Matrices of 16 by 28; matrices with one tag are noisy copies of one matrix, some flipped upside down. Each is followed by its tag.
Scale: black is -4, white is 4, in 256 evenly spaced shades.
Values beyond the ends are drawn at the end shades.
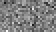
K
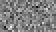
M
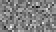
M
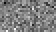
K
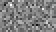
M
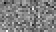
K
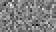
M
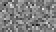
M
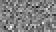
M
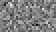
M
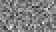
M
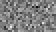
M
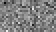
K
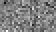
K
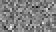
M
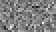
M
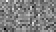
K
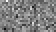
K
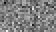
K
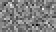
M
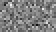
M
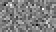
M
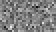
M
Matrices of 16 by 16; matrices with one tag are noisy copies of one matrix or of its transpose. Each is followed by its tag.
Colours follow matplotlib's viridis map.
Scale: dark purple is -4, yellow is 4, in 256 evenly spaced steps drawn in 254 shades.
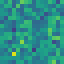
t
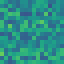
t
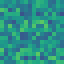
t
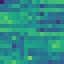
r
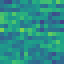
r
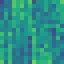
r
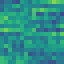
r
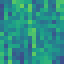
r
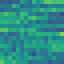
r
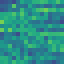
r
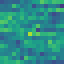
r
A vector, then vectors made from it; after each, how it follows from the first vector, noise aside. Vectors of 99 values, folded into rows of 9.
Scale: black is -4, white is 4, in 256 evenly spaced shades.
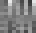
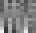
reversed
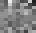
sign-scrambled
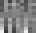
reversed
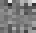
sign-scrambled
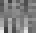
reversed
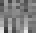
reversed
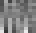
reversed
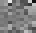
sign-scrambled
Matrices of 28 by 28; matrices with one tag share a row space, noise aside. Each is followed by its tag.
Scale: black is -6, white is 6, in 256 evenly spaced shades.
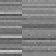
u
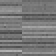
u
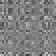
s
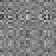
s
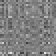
s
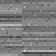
u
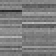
u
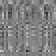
s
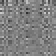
s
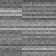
u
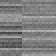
u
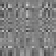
s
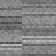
u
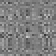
s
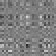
s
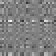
s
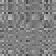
s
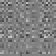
s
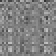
s
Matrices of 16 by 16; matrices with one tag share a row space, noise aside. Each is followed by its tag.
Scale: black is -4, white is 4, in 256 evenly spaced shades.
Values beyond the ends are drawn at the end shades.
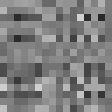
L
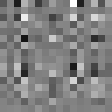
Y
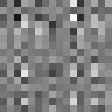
Y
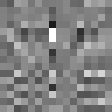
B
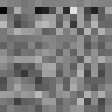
L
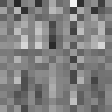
Y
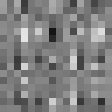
Y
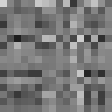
L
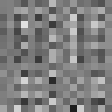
Y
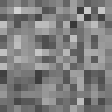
L
